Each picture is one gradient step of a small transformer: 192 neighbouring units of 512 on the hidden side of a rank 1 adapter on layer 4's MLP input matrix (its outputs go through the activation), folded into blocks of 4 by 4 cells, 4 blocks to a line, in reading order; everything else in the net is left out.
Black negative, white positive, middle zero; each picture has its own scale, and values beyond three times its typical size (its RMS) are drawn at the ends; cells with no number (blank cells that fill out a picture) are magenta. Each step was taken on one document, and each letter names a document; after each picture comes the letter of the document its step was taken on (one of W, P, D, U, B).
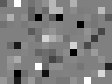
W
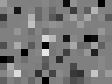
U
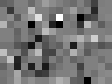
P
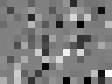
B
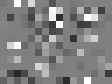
W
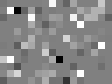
U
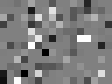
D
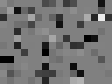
U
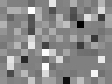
B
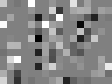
W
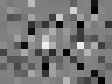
P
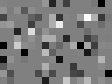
U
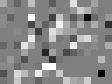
D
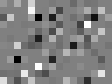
W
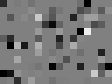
W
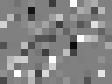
D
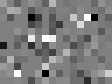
B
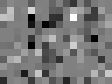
B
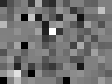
P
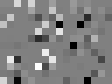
W
